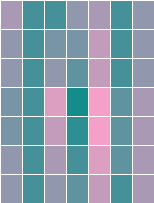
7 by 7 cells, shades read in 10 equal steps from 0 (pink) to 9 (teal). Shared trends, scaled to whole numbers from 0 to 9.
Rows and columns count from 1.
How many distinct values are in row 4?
7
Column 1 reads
3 4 4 5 5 4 4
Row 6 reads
4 7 3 7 1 6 3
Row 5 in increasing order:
0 2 3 5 6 7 8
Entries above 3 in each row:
5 6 6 4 4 4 5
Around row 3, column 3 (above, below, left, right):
5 1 7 6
